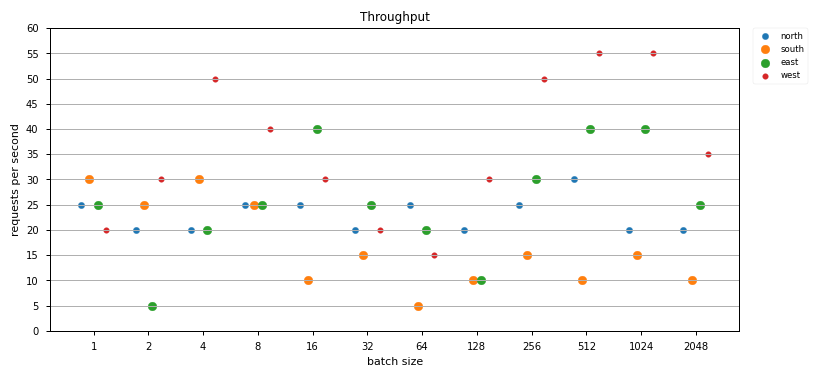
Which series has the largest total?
west
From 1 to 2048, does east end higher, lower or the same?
the same
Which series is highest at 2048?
west
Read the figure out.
Title: Throughput
x-axis: batch size, ticks 1 2 4 8 16 32 64 128 256 512 1024 2048
y-axis: requests per second, ticks 0 5 10 15 20 25 30 35 40 45 50 55 60
Legend: north, south, east, west
Values:
north: 25 20 20 25 25 20 25 20 25 30 20 20
south: 30 25 30 25 10 15 5 10 15 10 15 10
east: 25 5 20 25 40 25 20 10 30 40 40 25
west: 20 30 50 40 30 20 15 30 50 55 55 35
